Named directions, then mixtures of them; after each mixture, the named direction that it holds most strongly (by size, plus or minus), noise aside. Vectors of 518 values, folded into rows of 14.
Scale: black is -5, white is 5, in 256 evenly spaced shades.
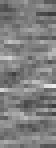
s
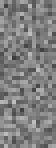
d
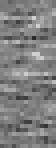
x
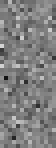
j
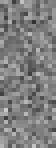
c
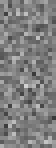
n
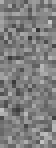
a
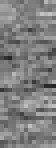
s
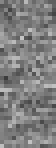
s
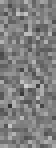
n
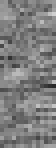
s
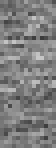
x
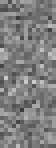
j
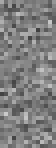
a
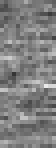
s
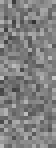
c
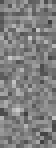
a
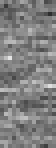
s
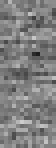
x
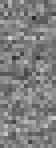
n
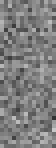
a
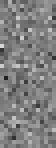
j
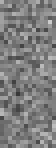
a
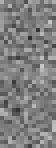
a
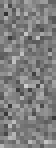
n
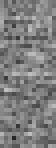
x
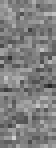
s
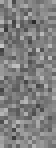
c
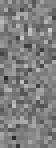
j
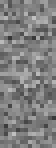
n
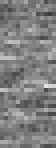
s
